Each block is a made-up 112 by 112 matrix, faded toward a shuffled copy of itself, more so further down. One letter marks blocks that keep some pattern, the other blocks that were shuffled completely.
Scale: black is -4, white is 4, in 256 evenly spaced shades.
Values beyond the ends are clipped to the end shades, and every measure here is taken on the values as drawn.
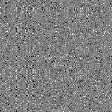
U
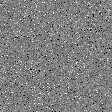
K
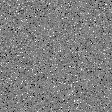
K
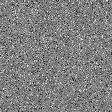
K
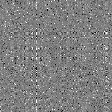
U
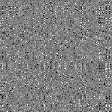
U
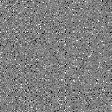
U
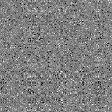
U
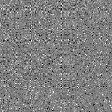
U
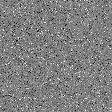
K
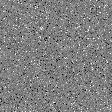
K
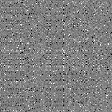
U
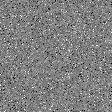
K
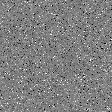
K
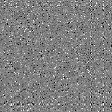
U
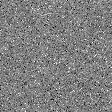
K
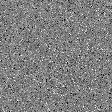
K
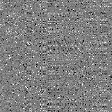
U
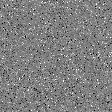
K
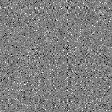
U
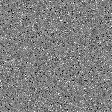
K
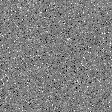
K
